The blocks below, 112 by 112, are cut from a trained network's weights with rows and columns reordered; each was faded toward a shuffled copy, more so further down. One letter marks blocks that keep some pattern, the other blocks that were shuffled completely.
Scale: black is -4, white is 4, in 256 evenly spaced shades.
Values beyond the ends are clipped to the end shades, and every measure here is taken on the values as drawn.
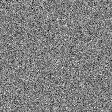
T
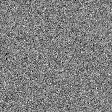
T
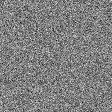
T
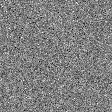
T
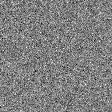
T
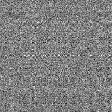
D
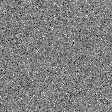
T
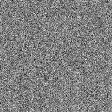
D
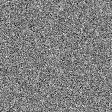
T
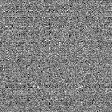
D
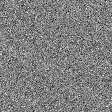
T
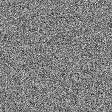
T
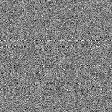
D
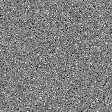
T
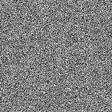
D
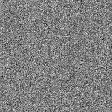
D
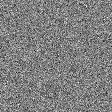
T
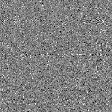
D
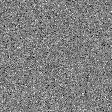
T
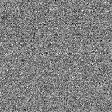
D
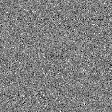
D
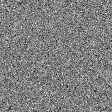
T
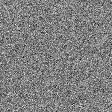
T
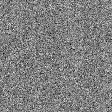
D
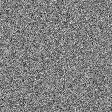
T
